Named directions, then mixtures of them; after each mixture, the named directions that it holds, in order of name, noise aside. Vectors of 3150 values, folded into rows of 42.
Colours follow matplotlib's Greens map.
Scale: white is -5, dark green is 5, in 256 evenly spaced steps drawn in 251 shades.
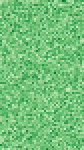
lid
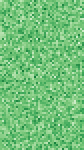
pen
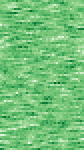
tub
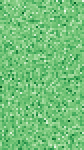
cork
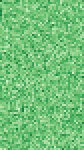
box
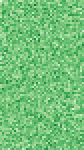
box, lid, pen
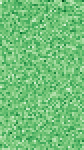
cork, lid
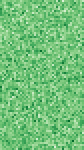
box, cork, pen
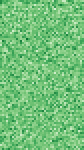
lid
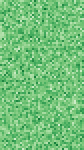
pen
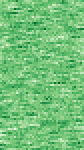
lid, tub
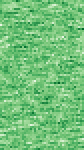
box, tub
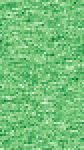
cork, lid, tub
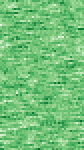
tub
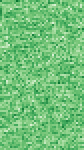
box, tub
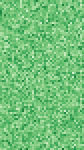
box, pen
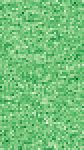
cork, lid, tub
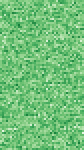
cork, lid, tub
